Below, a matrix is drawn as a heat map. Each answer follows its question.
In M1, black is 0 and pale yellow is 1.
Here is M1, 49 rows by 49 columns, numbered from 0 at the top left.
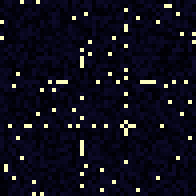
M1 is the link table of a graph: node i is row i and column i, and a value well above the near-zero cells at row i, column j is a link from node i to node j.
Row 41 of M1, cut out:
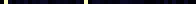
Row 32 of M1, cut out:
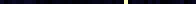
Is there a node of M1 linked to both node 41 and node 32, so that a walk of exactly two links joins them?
no
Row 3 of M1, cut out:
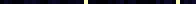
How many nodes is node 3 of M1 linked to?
2
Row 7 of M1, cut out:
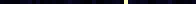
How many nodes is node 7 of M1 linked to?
1
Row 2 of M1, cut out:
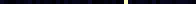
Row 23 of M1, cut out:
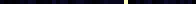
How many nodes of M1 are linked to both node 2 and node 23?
1
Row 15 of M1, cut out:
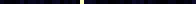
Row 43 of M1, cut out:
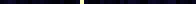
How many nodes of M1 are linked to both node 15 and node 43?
1
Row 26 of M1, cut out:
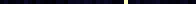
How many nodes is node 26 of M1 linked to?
1
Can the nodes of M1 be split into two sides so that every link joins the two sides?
no
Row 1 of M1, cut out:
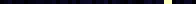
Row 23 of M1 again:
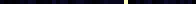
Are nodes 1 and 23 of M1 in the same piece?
no
